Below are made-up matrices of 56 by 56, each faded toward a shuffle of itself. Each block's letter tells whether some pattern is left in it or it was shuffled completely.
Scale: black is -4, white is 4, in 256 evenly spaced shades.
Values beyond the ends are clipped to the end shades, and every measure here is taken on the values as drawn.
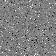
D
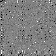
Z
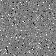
D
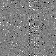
Z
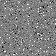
D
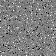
D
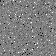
D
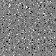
Z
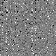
Z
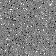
D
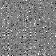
Z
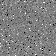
D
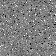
D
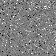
D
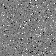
D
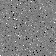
D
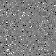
Z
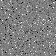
D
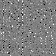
Z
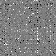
Z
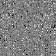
Z
